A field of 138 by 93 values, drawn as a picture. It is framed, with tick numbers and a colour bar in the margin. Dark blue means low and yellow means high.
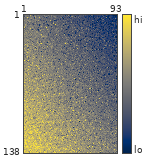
The ninth with the lowest average is the top right. There is an overall slope up to the bottom left. No single row or column stands out from its neighbours. Neither half mirrors the other. The bottom left is the ninth with the highest average.
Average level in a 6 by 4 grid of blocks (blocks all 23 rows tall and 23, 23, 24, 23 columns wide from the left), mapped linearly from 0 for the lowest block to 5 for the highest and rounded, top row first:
2 2 1 0
3 2 1 1
3 3 2 1
4 3 2 2
4 4 3 2
5 4 3 3
